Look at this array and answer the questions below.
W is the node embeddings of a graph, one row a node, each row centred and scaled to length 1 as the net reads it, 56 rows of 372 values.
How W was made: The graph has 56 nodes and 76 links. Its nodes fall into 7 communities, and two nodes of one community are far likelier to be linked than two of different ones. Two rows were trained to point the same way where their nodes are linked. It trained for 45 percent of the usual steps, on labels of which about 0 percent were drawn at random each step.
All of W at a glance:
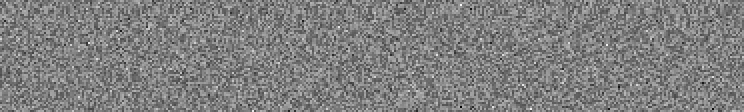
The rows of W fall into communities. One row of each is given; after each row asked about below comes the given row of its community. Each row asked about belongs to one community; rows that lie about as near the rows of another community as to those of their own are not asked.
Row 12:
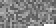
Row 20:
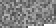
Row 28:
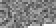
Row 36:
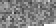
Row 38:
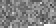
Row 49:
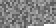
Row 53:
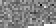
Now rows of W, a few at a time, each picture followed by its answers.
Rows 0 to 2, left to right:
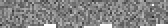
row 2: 53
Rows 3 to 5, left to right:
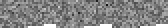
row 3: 12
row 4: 38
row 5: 38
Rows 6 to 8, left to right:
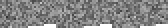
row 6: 38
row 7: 12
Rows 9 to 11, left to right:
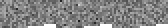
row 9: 12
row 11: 20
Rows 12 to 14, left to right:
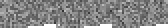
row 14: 12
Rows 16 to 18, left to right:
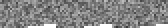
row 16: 28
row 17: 38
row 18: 12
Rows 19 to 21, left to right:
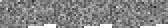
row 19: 20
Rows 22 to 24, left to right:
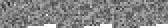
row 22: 49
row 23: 28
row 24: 28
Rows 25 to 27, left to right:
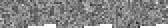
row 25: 28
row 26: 53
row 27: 36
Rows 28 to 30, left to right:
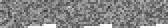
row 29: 12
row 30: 53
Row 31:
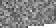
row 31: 20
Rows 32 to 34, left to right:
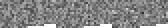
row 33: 53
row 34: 28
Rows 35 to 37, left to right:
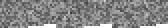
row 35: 38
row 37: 28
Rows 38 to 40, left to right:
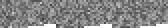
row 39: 36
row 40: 36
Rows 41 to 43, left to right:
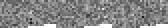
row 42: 53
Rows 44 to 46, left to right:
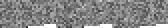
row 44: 38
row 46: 12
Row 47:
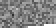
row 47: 12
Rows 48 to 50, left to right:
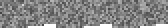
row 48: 28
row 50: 53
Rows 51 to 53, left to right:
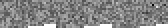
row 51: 36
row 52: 49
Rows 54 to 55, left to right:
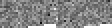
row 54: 38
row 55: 28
